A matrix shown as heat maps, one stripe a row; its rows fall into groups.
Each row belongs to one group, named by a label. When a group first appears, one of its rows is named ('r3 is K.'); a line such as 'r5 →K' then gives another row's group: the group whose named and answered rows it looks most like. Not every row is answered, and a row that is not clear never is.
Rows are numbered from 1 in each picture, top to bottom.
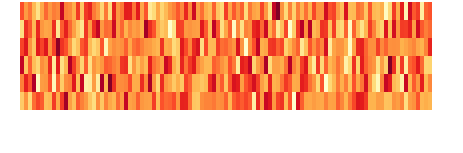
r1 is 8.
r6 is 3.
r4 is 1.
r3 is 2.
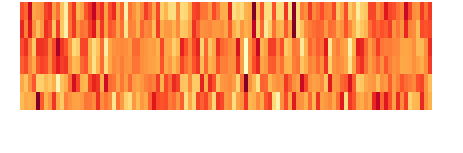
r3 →2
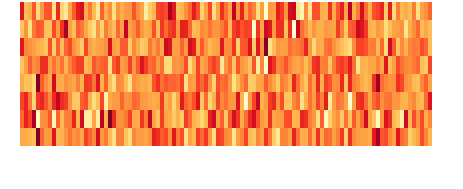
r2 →3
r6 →2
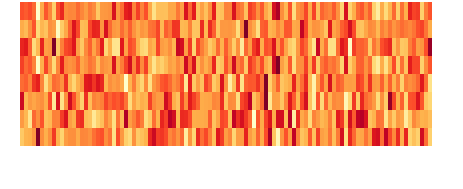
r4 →8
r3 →2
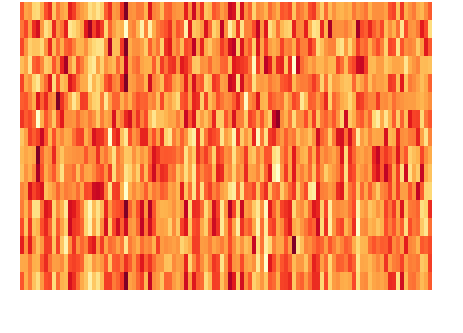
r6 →2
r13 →1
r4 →3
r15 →1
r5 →1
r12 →1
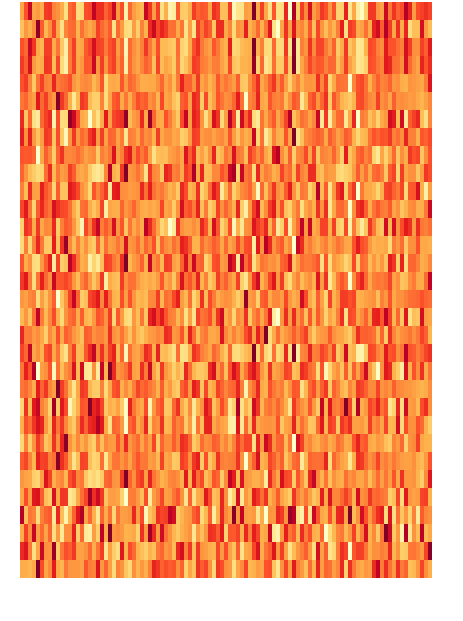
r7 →1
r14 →3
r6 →2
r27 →1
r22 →2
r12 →2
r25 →3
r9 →8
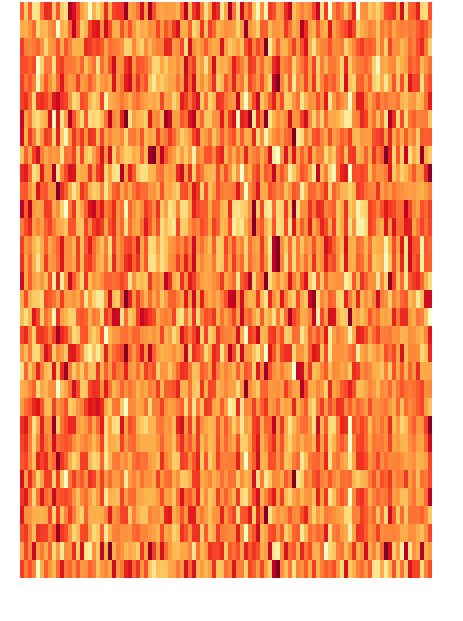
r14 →8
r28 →2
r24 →2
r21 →3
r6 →2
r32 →8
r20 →1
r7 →1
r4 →8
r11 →2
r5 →8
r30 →2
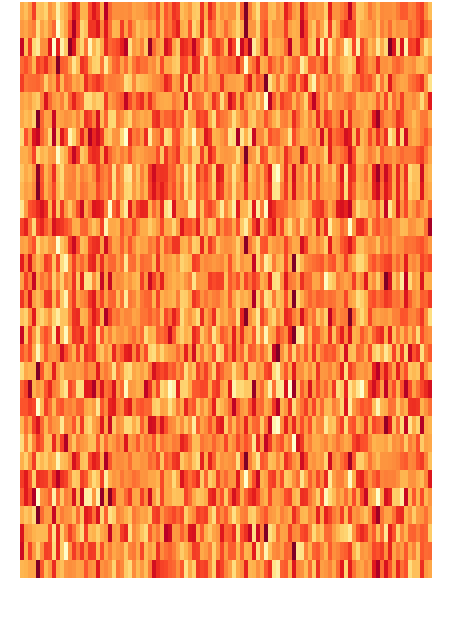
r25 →3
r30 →1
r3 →1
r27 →2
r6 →1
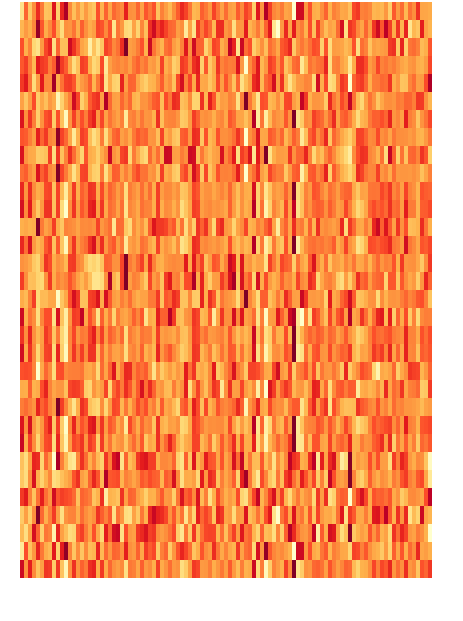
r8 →2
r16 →1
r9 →1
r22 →1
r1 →3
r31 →3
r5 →2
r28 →2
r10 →2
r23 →2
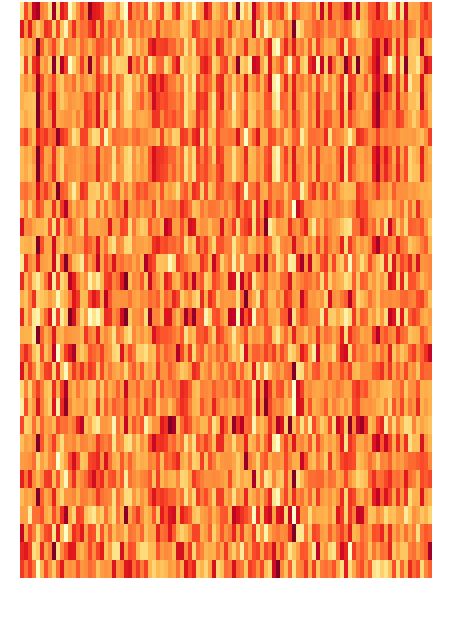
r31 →2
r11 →2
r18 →1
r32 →8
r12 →3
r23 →3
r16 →1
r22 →3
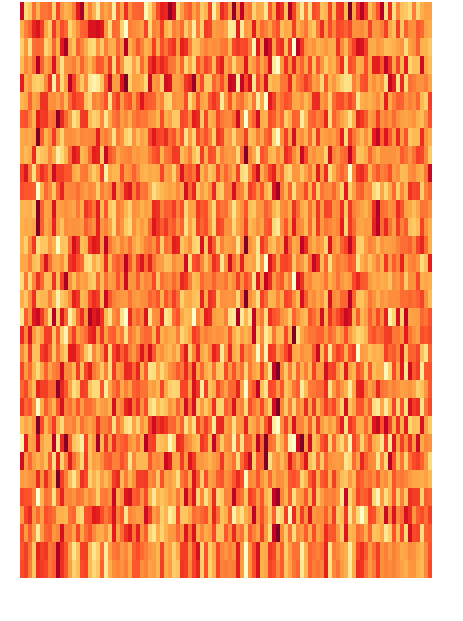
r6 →1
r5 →1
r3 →3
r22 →2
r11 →8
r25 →3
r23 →8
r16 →3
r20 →1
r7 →2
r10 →2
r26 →1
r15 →1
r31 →2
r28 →8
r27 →2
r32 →2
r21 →8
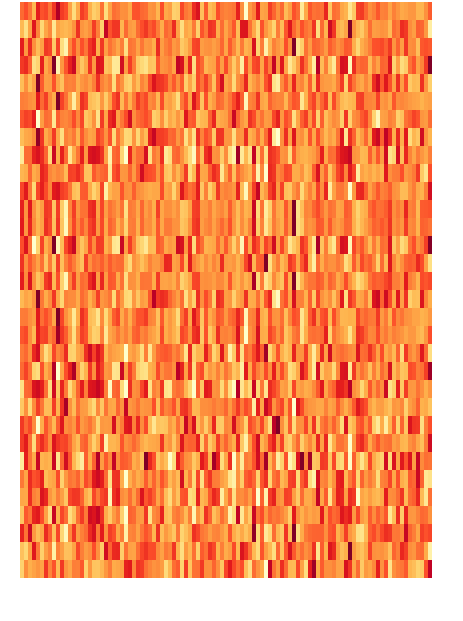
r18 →2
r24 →8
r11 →2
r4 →2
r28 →1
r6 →2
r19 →2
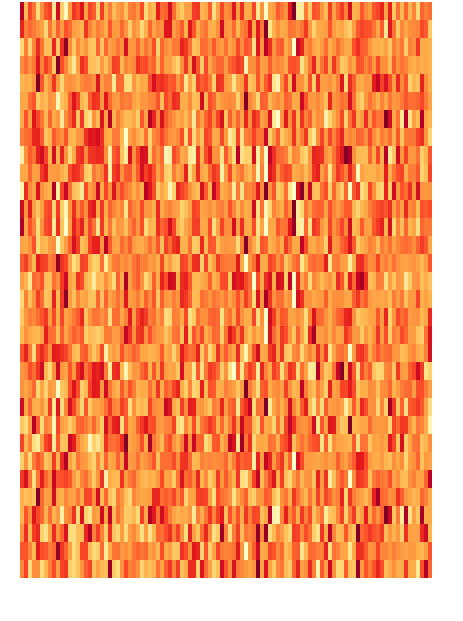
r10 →1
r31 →2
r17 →3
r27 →2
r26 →3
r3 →3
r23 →1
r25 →1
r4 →2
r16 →3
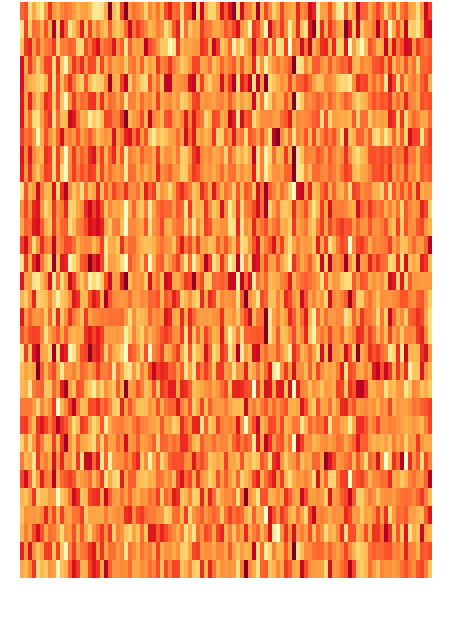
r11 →3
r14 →2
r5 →1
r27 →2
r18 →1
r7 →1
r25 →3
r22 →3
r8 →8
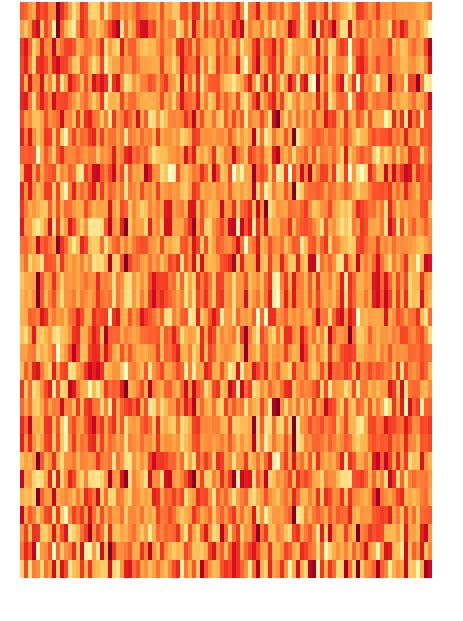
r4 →2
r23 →8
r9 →8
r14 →2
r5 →1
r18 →1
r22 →1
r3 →2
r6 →2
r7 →8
